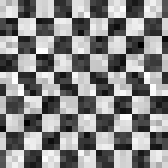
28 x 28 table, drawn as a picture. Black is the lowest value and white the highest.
Histogram: two levels. Symmetry: a half turn. Slope: none. Grain: checkered. Odd rows or columns: none.
